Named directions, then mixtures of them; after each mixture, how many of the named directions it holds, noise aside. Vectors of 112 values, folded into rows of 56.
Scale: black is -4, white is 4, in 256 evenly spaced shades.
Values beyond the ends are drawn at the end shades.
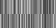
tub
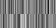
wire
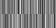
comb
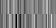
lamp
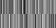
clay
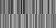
three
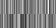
one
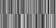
three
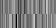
one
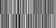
three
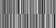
one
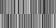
two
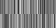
two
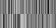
one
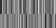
three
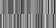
two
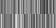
three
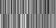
two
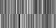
two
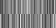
one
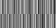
three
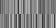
three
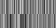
two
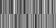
three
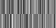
two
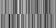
three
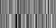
two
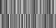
two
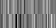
one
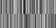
one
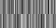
two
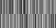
one
